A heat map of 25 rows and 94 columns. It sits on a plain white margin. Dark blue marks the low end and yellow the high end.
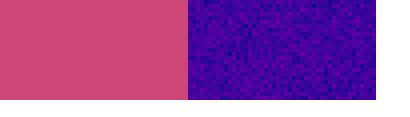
It is made of 1 by 2 panels. Panel 1,1: middling, flat. Panel 1,2: very low, fine-grained, faint in contrast.
